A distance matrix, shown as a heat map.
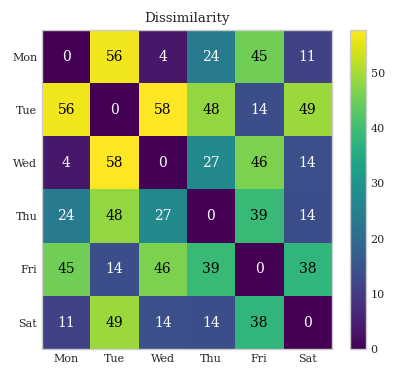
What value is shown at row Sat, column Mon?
11
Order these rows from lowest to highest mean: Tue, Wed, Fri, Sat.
Sat, Wed, Fri, Tue
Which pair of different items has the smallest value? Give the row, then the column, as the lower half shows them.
Wed, Mon
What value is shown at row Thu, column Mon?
24
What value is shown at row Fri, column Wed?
46
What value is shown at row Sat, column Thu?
14
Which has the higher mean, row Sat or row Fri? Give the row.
Fri
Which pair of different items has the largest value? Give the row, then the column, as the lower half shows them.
Wed, Tue
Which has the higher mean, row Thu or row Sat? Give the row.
Thu
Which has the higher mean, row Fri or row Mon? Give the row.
Fri
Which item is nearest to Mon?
Wed
